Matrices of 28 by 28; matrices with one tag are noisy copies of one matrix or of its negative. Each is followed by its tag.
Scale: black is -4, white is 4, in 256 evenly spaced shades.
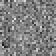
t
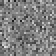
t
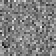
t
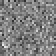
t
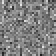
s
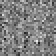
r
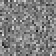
t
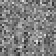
r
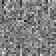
s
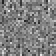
s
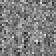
r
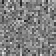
s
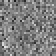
t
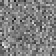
t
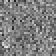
t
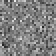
t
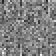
s
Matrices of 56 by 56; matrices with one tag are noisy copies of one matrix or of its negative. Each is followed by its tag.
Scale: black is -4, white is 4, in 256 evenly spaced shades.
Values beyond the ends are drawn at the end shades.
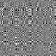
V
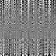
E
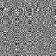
V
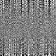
E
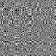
V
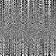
E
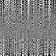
E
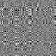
V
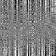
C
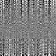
E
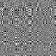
V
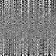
E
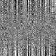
C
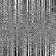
C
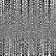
E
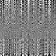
E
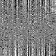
C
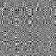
V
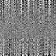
E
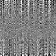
E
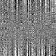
C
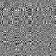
V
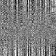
C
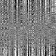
C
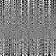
E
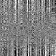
C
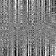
C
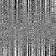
C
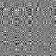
V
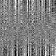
C
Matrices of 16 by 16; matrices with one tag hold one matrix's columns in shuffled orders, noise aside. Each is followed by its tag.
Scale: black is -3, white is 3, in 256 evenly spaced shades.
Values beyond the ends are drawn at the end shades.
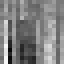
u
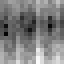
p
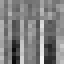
u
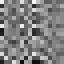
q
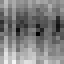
p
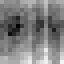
p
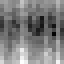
p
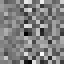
q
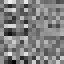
q
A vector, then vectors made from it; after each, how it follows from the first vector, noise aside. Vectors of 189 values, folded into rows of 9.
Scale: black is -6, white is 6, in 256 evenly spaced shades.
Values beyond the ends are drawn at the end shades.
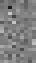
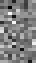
scaled up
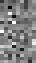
scaled up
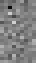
copied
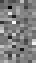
scaled up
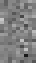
reversed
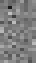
copied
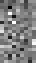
scaled up
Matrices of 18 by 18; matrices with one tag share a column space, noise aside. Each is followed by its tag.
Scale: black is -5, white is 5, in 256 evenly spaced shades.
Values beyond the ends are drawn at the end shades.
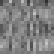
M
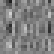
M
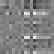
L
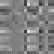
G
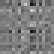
G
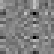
L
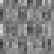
M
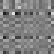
L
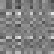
L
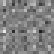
G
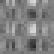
M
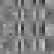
M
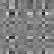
L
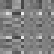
L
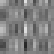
M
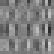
M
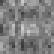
M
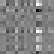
G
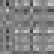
G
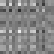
G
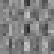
M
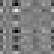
G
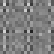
G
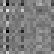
G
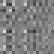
G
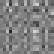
G
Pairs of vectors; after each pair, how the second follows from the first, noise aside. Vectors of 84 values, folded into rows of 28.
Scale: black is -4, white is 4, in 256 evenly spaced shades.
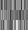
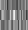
wrapped around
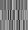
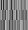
wrapped around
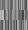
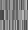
negated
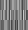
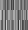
wrapped around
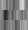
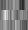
negated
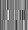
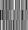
wrapped around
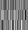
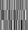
negated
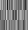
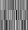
wrapped around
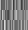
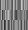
negated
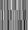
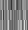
negated
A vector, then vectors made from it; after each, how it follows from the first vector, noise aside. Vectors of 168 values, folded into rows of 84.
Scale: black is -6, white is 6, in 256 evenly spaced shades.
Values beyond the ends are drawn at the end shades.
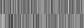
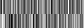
scaled up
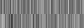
copied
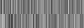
copied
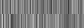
sign-scrambled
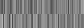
sign-scrambled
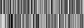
scaled up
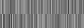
sign-scrambled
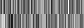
scaled up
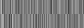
sign-scrambled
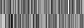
scaled up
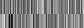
scaled up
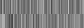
copied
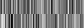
scaled up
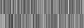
copied
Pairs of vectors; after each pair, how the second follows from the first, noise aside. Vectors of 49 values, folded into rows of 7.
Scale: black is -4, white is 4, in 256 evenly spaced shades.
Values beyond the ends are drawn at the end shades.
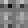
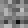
reversed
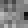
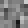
wrapped around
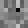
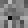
reversed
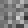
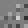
partly zeroed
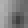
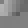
partly zeroed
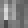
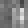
reversed
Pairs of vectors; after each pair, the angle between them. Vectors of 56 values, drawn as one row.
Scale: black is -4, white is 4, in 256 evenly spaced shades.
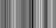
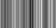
nearly parallel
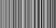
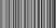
nearly parallel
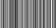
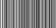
partly opposed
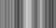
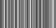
orthogonal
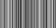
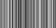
nearly parallel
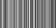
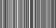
nearly parallel
